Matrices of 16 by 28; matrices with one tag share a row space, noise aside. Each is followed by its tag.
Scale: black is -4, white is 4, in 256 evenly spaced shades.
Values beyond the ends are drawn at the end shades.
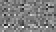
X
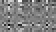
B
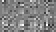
X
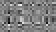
B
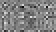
X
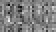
B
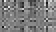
X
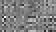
X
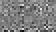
X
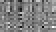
B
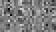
B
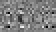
B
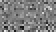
X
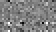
B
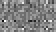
X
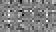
B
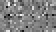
B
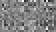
X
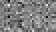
B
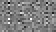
B
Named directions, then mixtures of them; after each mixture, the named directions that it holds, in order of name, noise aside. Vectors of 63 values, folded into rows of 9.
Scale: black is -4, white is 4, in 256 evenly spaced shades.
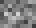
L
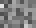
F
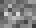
L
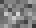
L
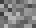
F, L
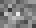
L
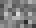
F, L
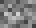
L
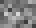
L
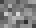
L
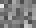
F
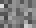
F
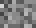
F, L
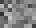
F, L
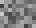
F, L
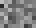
F, L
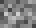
L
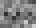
F, L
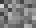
F, L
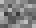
L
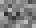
L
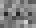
F, L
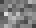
L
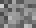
F, L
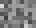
F
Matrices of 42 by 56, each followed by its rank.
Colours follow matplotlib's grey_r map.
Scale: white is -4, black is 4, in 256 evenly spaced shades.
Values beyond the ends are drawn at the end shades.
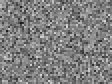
full rank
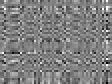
three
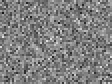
full rank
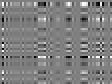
one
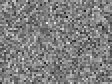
full rank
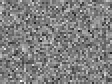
full rank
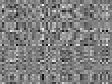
three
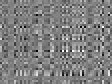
three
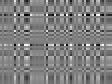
one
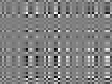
one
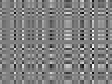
one
